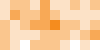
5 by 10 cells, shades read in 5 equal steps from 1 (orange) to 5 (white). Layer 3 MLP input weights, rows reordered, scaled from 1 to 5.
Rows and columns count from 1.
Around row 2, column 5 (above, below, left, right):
2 2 3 3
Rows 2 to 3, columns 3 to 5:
3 3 2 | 3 2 2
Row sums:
34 33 28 33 39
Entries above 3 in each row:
5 5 2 4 6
